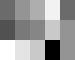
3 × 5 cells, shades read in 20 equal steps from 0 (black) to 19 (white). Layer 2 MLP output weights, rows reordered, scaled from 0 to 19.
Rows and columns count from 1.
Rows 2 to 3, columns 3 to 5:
10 15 11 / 15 0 11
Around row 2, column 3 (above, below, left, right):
13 15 9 15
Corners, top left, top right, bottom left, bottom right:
8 8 19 11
